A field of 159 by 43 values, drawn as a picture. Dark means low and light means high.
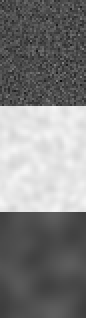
The table splits into 3 rows of 1 panel. Panel 1,1: low, fine-grained. Panel 2,1: very high, blotchy, faint in contrast. Panel 3,1: low, smooth, faint in contrast.
